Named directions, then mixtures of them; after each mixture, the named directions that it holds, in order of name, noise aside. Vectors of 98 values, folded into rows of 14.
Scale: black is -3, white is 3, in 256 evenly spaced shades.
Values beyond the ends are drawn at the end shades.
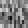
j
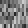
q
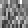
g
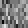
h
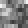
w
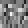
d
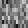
h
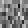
g, j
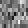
g, q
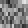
h, q, w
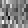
h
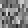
g, h, q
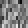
g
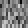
g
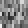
g, j, q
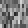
d, g, q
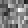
d, w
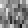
g, j, w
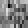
d, j, w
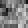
w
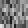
h, j, q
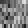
q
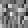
d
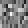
d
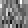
g, h, w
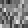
d, h, q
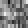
g, w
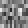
d, j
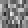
d, g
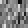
g, h, q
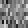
d, h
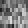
j, w
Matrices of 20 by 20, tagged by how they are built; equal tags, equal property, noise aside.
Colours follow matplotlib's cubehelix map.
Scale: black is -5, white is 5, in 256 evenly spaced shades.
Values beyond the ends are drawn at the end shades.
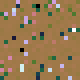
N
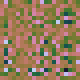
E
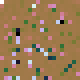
N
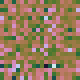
E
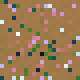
N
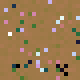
N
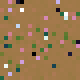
N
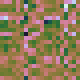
E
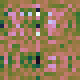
E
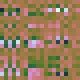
E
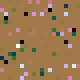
N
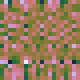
E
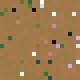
N
